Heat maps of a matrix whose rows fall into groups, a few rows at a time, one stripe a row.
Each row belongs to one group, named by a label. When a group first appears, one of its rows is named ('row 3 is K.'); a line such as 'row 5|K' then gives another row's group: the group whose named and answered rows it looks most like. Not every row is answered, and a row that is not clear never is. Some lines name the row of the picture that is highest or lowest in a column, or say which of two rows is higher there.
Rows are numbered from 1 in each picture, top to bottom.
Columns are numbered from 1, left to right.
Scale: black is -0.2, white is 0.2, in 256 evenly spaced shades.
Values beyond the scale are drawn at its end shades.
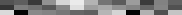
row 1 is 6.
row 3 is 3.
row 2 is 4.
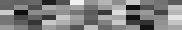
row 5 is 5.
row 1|4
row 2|5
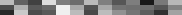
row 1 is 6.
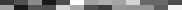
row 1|4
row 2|3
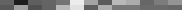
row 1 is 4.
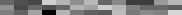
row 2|4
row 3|3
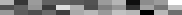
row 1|3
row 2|3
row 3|4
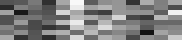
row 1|3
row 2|4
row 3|3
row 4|4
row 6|4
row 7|6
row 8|3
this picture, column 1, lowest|2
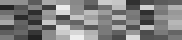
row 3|6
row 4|4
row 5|6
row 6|3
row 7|6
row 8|6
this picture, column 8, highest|1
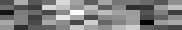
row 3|4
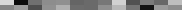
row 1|3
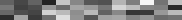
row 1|3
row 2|4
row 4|5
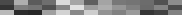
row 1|5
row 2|4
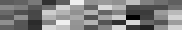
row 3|6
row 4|5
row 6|5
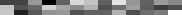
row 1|4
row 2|6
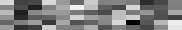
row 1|6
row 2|6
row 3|3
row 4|4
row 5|3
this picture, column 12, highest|5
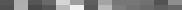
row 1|5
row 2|5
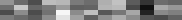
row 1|5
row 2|5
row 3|6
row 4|5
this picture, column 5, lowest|2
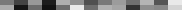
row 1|3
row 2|3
